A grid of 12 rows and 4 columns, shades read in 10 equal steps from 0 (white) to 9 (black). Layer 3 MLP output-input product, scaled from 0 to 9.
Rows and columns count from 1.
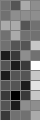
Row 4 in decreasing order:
5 5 5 3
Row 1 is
5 6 3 4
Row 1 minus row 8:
-3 0 -3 2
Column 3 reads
3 4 6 5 6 4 7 6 8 7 4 5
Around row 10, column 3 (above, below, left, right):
8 4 9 2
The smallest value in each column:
3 3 3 0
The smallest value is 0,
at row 7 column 4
